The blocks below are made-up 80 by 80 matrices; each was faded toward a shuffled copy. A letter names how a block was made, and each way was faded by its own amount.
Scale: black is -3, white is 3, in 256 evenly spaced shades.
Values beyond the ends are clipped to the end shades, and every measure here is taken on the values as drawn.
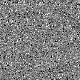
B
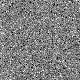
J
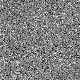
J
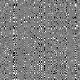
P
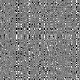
P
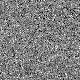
J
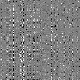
P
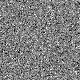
J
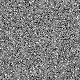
J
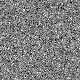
J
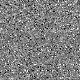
B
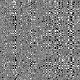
P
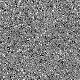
B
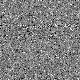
B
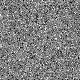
J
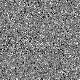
B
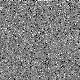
B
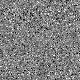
B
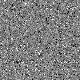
B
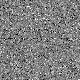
B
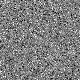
J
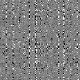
P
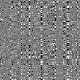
P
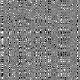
P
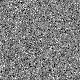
J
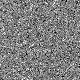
J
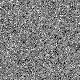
J
